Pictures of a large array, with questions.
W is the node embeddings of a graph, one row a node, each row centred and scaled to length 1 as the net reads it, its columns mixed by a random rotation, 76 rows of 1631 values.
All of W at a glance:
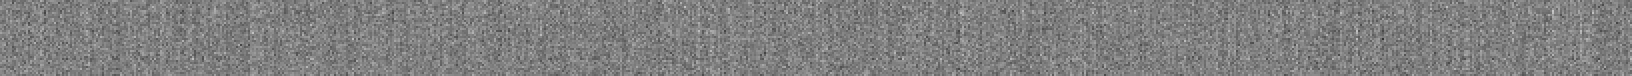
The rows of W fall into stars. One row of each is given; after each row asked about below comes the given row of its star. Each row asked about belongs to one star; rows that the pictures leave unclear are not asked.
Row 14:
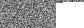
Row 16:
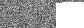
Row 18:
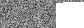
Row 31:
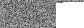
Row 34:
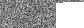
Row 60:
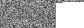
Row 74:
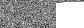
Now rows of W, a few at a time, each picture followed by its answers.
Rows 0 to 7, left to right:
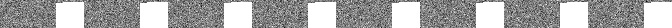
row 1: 34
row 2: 18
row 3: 31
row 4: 74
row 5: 14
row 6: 74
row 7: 16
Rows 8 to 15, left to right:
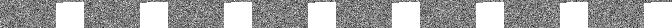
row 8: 18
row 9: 74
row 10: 18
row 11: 18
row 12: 18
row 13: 18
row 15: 31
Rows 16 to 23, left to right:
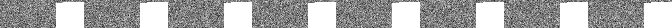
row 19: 14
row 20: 18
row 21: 34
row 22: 31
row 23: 18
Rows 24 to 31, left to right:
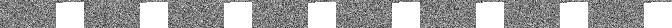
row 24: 74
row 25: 16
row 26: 74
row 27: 34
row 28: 34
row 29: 31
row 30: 31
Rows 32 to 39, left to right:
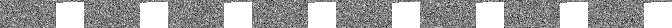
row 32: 74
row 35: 18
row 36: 34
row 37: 60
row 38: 31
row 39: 31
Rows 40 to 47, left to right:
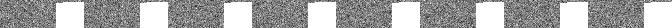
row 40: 74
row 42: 60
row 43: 16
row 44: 60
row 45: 60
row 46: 74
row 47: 14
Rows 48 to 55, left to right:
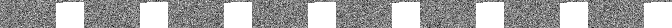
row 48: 31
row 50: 60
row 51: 14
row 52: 14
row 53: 18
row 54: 14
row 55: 31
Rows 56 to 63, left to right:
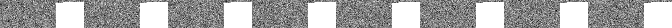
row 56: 16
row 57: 60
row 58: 16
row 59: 16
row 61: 74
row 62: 14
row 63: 60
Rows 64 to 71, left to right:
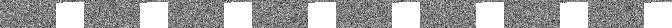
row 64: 34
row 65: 31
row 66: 34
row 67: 60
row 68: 31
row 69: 60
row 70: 16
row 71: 34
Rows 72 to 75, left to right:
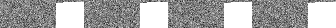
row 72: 34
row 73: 31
